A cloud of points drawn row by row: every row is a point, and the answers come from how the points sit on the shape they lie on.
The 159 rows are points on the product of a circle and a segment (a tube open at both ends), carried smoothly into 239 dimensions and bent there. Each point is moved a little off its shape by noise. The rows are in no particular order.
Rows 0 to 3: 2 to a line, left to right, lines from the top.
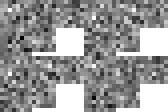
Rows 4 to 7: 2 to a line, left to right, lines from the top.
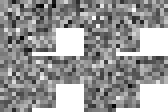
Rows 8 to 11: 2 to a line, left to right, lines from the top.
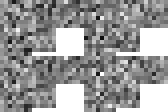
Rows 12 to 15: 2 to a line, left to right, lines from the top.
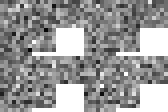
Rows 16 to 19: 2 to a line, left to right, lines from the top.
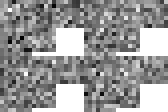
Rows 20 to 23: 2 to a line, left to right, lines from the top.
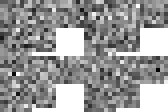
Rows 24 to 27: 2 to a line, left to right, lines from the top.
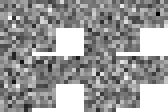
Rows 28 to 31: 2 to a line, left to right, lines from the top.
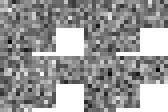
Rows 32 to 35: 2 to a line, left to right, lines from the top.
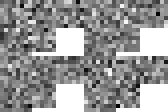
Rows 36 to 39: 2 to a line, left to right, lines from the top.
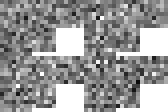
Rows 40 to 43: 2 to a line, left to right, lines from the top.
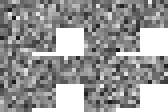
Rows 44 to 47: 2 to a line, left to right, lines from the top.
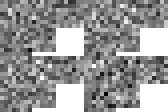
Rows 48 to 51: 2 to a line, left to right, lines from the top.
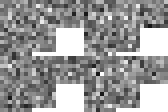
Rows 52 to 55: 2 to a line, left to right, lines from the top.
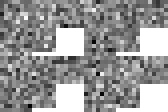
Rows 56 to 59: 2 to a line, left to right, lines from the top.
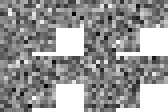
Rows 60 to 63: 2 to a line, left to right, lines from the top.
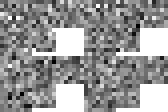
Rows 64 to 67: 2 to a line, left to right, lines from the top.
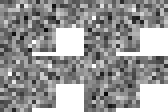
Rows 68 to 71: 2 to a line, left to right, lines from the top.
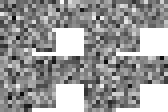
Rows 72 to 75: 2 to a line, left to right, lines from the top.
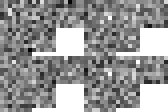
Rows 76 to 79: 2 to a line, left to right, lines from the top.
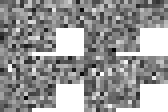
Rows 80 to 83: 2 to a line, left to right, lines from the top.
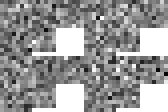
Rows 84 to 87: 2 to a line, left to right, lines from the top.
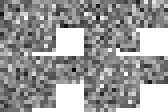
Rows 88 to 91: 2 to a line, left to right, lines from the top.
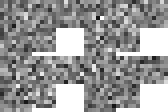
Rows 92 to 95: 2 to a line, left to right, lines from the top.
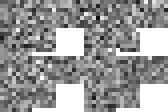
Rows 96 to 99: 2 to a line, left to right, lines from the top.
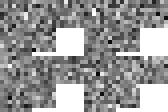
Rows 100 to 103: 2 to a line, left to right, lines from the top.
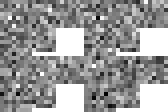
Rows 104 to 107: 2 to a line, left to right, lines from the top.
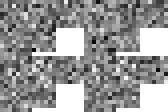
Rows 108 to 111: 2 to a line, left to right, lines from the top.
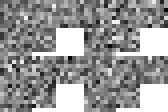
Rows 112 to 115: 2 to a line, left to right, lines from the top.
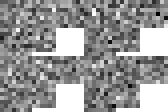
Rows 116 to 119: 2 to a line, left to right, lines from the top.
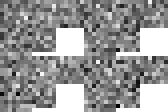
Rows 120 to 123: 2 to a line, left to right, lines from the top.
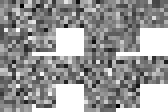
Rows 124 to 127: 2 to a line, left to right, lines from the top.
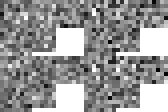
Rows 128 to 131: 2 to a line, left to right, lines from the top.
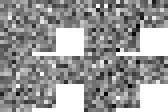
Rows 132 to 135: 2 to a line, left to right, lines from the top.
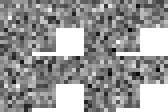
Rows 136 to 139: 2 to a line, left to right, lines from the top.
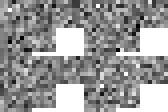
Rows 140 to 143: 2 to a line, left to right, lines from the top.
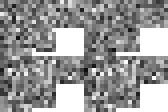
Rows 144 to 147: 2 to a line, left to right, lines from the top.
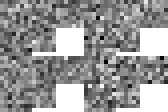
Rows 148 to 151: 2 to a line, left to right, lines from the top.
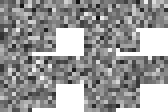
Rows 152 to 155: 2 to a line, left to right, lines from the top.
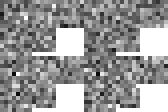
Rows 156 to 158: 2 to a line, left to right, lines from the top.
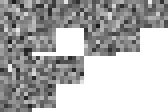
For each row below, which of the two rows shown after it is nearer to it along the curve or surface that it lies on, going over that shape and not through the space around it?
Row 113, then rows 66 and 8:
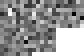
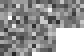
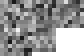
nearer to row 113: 66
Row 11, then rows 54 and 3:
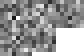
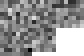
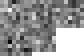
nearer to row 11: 54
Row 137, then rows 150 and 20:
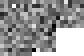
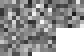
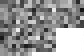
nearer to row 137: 20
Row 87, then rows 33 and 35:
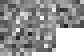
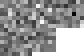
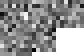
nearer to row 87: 35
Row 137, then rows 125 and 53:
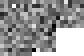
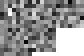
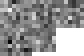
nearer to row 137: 53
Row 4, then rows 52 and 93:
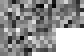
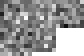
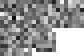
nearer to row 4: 52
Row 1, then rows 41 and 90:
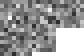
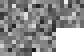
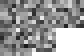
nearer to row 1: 90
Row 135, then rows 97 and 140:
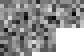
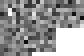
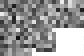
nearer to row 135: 97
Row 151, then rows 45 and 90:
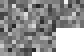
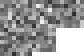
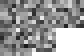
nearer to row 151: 90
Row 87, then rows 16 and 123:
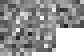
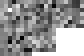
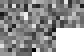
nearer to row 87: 123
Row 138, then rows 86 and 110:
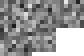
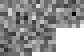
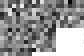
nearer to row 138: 110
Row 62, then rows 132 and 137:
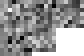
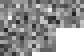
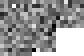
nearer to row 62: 137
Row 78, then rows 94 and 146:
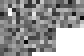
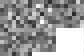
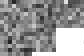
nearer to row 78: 94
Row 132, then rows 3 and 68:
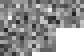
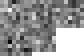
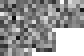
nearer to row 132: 68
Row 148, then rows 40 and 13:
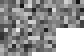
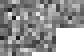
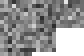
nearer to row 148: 13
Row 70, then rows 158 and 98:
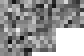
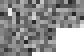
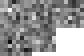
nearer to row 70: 98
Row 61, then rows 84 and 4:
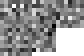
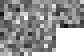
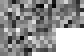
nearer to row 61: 4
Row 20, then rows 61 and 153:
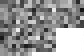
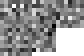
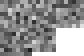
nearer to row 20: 61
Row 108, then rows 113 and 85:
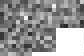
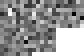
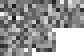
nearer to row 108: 85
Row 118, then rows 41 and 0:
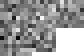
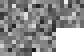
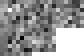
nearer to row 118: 41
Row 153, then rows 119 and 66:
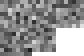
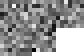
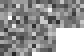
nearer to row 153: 66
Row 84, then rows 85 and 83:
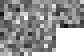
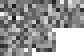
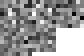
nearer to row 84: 85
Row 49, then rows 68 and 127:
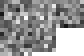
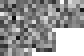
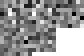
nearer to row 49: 68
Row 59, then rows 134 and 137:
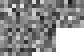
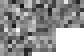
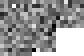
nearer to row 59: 137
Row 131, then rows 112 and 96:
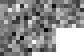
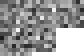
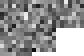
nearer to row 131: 96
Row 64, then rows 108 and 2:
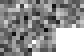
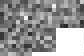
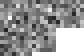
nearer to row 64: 2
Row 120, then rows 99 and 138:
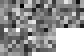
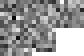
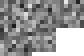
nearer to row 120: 138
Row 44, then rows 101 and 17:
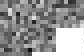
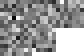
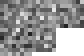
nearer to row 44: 101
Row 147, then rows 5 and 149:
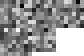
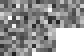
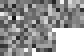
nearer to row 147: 149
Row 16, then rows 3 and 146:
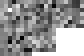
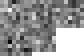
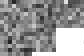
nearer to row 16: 3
